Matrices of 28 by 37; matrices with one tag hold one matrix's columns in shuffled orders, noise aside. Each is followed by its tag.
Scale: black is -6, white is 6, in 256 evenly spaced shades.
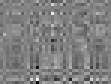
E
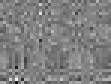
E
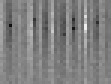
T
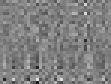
E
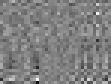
E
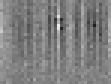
T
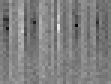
T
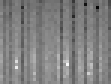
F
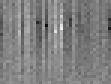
T
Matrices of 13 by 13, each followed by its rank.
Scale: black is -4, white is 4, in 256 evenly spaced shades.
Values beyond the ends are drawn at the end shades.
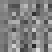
two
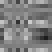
two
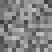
full rank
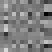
two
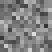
full rank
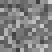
full rank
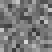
full rank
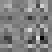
two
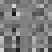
two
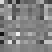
two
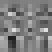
two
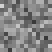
full rank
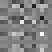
two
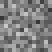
full rank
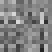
two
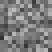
full rank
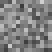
full rank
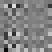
two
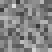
full rank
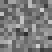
full rank
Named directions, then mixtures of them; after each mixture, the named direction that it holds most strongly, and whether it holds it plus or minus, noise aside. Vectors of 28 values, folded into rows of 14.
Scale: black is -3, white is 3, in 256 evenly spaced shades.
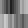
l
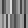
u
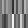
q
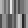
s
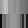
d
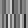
u, plus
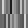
u, minus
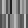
u, minus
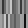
u, plus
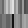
l, minus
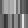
l, minus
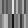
q, minus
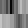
l, plus
